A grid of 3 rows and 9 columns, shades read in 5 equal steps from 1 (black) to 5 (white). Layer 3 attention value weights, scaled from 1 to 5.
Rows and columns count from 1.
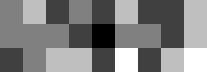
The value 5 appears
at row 3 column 6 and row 3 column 9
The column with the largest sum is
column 9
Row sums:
26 24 31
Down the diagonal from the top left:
3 3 4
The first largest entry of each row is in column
2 9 6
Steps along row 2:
same same down down up same down up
